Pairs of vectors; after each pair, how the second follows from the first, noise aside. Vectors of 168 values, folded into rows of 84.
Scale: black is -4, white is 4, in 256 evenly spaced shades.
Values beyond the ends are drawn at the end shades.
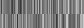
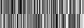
scaled up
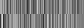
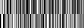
scaled up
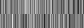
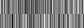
negated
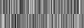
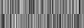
negated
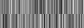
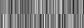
negated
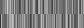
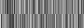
negated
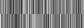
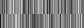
negated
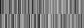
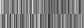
negated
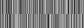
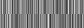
negated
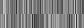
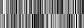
scaled up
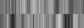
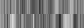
negated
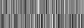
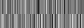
negated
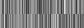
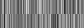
negated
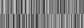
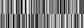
scaled up
